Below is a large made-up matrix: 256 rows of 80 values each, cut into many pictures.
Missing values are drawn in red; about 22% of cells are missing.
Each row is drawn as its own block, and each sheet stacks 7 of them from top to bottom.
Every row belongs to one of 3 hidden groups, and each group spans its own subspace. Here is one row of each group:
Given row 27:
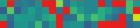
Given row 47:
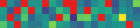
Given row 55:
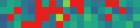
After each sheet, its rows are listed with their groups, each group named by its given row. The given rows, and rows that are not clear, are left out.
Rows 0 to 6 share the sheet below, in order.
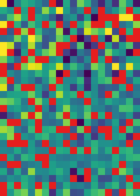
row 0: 27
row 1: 55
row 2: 55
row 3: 27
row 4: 55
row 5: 47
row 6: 27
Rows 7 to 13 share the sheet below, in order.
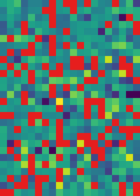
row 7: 47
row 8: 27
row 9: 47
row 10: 55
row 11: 55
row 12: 27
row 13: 55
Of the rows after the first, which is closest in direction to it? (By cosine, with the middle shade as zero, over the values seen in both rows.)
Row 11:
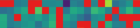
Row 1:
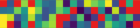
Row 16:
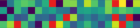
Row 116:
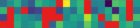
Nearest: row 1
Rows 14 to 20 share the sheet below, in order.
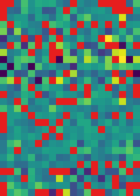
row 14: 47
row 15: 27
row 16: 27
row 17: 47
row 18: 55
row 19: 47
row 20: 27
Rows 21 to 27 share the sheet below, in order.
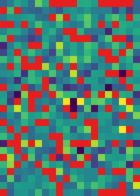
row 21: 55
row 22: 55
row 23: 47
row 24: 47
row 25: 47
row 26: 55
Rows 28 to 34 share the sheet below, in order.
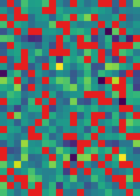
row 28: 47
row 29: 55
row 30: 27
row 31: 47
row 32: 47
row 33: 47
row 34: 55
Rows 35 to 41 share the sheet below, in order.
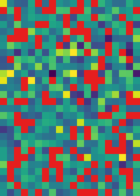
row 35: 27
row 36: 47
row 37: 27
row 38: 55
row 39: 55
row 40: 47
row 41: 27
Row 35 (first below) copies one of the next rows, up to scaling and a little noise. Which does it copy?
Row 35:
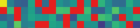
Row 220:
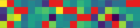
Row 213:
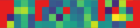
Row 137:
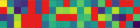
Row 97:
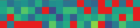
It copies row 137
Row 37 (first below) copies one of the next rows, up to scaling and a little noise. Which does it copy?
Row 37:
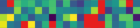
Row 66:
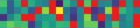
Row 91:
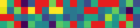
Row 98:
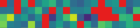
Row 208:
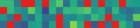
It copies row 98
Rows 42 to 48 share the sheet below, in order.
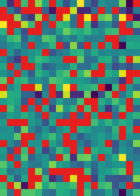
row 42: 47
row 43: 47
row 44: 47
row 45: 55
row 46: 47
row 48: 47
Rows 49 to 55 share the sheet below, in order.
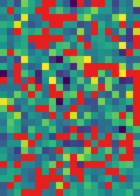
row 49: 47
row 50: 47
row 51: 27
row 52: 55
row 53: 47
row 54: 47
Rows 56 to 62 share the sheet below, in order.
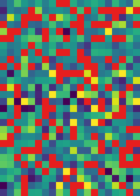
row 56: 27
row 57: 55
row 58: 27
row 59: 47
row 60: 55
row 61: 55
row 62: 55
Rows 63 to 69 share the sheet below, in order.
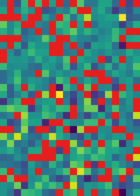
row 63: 47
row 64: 47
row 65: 55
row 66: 27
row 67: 47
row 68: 27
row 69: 47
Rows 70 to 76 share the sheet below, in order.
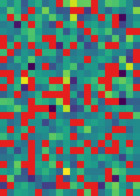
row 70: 47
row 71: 55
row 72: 27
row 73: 27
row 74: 47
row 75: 27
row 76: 55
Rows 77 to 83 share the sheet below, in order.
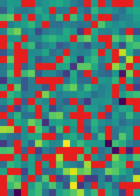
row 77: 27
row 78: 47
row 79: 47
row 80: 47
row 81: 27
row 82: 55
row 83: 47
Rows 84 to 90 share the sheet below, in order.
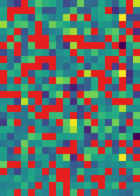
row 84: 47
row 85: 47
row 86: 47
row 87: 47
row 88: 27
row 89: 47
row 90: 47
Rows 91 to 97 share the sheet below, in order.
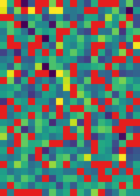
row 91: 27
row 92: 27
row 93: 27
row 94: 55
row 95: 47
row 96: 47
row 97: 27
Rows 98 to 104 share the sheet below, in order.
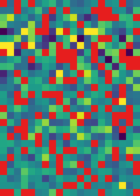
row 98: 27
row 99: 55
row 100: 55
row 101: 47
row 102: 47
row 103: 55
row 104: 47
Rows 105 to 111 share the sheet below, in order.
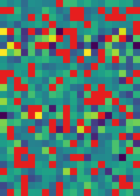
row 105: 47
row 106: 27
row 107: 47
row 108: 27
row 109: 55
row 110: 47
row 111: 55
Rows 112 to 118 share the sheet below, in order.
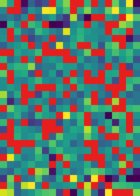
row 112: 47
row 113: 55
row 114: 27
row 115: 27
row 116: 55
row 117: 27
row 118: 55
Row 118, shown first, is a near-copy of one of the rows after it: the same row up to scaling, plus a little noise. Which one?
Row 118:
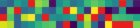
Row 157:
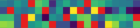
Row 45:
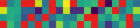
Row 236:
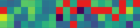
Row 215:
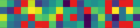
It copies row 157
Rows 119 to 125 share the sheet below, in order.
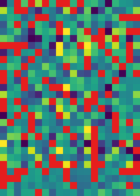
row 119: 55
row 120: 55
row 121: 47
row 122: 55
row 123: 55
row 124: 27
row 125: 27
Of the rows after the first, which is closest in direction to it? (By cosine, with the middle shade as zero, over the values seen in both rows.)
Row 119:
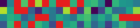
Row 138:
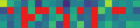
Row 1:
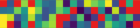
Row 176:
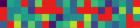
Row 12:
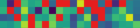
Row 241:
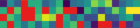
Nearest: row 176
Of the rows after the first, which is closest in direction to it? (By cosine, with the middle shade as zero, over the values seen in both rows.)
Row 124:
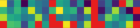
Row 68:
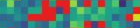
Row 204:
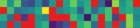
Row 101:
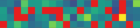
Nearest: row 204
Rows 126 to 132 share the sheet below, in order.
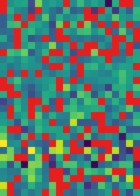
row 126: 55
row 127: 27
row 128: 47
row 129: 55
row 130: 47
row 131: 27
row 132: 55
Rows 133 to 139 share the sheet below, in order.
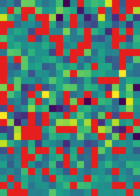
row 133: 55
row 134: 55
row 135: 47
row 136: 47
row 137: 27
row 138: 55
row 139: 47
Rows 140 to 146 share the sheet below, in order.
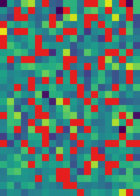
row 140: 27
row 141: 27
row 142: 55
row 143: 27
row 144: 47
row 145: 27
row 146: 47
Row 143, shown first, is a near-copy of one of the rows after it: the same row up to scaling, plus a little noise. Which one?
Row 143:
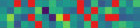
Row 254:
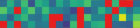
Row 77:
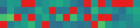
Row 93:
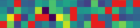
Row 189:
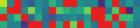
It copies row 93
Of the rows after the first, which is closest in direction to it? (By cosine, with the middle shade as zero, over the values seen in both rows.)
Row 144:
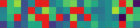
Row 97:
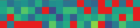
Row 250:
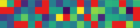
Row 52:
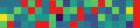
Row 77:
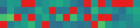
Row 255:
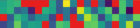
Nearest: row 77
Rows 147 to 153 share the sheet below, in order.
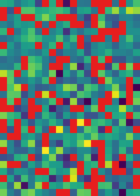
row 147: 55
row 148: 55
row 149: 55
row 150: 47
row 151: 55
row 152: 27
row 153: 47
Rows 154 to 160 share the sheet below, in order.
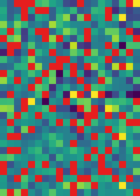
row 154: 47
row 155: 47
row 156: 55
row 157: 55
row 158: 47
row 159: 27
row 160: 47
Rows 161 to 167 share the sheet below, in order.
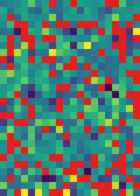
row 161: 27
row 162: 47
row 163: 27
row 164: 55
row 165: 27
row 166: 55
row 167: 27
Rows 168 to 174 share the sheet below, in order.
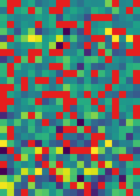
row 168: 55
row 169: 55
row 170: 55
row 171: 55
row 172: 55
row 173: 55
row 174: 55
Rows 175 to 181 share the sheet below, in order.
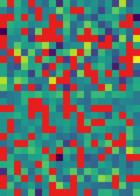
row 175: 27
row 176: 55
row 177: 47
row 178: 55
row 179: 47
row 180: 55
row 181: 27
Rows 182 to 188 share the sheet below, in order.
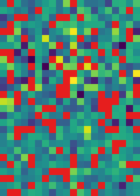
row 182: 55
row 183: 47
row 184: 27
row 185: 55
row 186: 55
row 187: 47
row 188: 47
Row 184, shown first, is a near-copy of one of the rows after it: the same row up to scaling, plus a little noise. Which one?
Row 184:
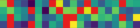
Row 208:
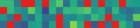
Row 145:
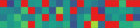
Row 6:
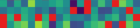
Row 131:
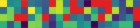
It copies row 208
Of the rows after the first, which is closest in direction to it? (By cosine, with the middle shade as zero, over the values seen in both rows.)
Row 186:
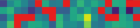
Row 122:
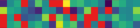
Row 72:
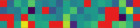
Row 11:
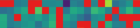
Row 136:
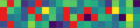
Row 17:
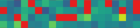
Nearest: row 122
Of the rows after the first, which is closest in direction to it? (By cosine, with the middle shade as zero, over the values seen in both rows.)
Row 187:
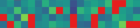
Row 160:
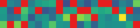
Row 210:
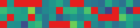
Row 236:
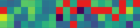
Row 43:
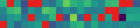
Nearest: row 160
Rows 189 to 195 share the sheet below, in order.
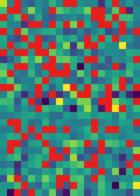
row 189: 27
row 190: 47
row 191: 55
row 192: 55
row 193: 27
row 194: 47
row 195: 27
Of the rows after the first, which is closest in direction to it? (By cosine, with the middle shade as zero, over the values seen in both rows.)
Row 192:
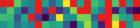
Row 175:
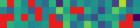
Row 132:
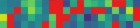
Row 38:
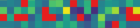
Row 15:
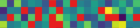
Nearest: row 15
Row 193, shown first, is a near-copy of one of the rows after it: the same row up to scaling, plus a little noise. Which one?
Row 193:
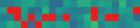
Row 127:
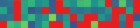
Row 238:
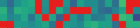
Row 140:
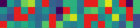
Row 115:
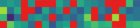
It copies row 127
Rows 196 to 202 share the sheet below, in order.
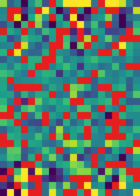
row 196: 47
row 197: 47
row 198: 55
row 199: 47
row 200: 55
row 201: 47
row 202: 27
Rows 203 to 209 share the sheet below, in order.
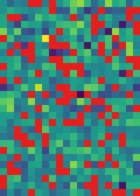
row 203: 47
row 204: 47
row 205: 47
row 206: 55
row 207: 55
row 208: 27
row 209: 47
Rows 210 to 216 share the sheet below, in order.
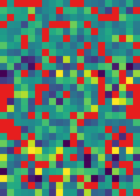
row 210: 27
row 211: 55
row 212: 55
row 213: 27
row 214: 47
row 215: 55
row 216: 55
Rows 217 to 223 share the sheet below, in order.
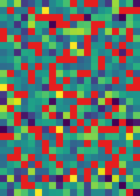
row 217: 47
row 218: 47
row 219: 27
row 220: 27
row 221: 55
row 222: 47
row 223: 27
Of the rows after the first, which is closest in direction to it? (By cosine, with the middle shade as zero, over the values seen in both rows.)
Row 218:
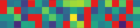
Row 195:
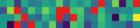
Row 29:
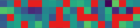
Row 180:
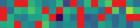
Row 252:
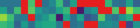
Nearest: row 195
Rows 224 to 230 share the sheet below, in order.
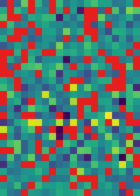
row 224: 55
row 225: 55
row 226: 55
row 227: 47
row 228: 55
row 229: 47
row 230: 47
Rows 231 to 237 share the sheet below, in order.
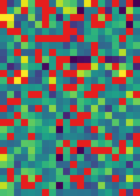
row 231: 55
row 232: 47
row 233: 47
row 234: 27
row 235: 55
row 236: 55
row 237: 55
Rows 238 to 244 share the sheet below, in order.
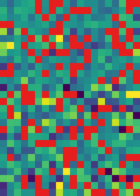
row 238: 27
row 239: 27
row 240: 27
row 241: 55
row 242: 47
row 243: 27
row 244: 55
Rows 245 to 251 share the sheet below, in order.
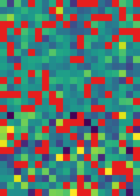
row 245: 27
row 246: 47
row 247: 47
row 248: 27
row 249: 27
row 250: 55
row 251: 47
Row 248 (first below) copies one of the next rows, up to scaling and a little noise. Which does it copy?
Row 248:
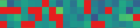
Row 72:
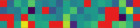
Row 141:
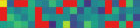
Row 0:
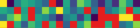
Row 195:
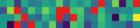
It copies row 0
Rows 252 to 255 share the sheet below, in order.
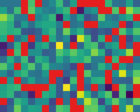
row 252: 55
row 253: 55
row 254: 27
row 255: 55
